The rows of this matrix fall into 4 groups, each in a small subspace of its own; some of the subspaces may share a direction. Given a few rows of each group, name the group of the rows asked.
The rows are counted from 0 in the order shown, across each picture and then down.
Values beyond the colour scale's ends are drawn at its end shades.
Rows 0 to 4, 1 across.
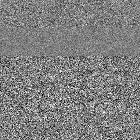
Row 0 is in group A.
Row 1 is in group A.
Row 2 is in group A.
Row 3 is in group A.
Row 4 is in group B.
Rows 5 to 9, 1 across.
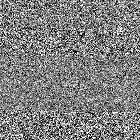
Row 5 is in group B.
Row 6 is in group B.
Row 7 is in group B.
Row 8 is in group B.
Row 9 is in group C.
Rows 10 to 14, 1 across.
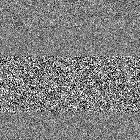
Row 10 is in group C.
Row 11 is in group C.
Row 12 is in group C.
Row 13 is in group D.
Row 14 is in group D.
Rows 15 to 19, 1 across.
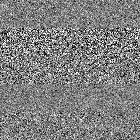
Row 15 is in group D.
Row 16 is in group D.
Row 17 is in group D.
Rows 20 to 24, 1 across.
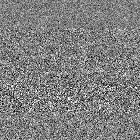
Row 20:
B
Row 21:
B
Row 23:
D
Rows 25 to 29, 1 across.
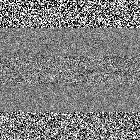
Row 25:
B
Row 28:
D
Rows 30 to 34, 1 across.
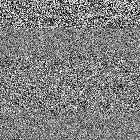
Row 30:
C
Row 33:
B
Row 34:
D
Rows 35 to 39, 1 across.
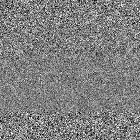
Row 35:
A
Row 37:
B
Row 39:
C
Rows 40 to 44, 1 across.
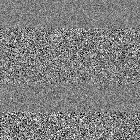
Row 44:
D
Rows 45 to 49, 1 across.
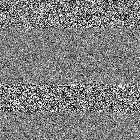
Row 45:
C
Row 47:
C
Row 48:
D
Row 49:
D
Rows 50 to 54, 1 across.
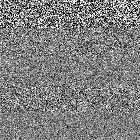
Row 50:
B
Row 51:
A
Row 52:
A
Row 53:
B
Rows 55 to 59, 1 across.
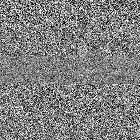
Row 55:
B
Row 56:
B
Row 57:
D
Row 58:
C
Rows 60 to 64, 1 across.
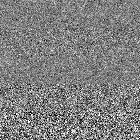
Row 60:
B
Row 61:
D
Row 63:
C
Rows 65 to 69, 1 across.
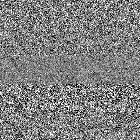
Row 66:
D
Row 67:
B
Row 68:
A
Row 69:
C
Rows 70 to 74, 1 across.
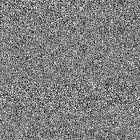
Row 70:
D
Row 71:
D
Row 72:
C
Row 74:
A
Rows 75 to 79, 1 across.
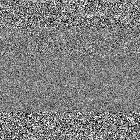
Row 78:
B
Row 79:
C
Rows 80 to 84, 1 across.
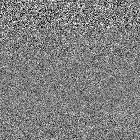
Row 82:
A
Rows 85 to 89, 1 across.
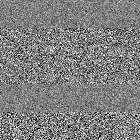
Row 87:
C
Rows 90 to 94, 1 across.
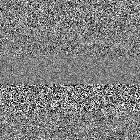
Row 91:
D
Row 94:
B
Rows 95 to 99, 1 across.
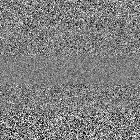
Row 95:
C
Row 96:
A
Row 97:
D
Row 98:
A
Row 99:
A
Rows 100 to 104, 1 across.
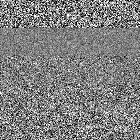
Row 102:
D
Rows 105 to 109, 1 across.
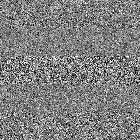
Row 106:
A
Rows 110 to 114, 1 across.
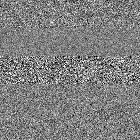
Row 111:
D
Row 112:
A
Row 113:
D
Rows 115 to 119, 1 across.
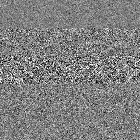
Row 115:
C
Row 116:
A
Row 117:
C
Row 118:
B
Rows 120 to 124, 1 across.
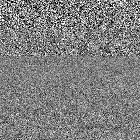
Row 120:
D
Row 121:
B
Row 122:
B
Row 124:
B
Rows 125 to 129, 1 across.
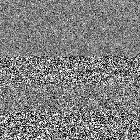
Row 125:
B
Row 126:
B
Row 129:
B
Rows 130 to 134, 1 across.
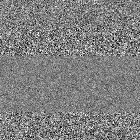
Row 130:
A
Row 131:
A
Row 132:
D
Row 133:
A
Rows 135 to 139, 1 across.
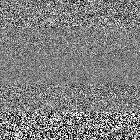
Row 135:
B
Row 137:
B
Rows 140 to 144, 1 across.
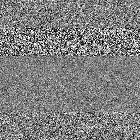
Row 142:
B
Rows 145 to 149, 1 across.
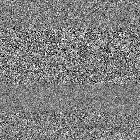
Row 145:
D
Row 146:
B
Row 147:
D
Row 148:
C
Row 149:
D
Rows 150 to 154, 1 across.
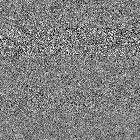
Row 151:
A
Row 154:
C
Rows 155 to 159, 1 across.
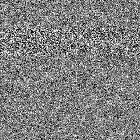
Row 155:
B
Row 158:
A
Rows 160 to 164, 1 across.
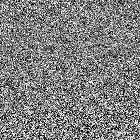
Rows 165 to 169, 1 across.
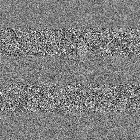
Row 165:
A
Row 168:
A
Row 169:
C
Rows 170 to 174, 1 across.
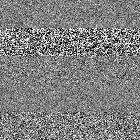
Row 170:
C
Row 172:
B
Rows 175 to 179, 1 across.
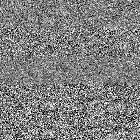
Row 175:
C
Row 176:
D
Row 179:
C
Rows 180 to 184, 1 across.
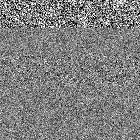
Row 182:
B
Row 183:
C
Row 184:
A
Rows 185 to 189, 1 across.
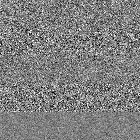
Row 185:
A
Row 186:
C
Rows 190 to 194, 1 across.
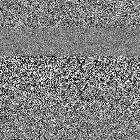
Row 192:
B
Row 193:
B
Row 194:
D
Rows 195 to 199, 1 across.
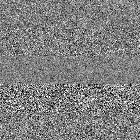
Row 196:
C
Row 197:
D
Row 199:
A
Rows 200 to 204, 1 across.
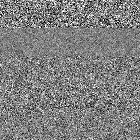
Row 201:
C
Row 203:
A
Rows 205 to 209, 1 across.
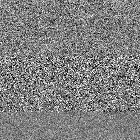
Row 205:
A
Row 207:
D
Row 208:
C
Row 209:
D
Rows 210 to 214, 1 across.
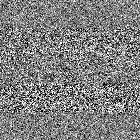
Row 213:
B
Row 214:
D
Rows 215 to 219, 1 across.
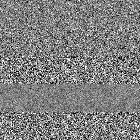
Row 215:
C
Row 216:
D
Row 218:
C
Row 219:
D
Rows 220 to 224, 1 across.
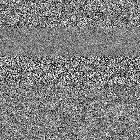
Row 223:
D
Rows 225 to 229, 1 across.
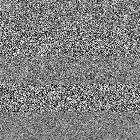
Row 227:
A
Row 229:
C
